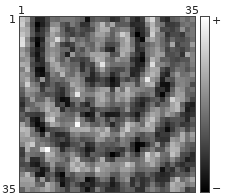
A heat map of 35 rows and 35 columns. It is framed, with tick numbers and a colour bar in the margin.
Stripes running up and down repeat 7 times from left to right. On average the colour sits 40% of the way up the scale. The values follow a bell shape. No single row or column stands out from its neighbours. Rings spread out from the top middle. No overall slope runs across the table.
